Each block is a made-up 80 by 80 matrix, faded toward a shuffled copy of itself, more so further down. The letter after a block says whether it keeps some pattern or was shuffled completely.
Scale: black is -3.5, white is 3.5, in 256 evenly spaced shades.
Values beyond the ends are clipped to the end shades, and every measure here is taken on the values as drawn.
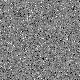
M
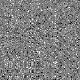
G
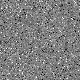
M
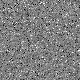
M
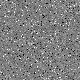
M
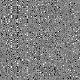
G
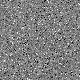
M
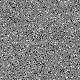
M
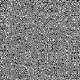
G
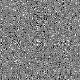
G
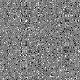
G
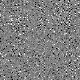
G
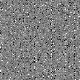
G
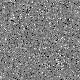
M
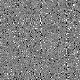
G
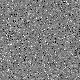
M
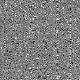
G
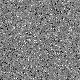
M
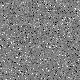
M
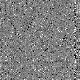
G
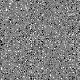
G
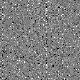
G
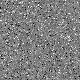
M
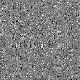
G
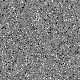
M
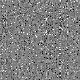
G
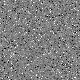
M
